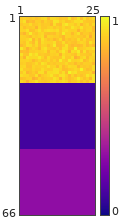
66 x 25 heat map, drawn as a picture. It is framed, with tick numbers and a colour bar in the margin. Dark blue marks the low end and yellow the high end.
The table splits into 3 rows of 1 panel. Panel 1,1: very high, fine-grained, faint in contrast. Panel 2,1: very low, flat. Panel 3,1: low, flat.
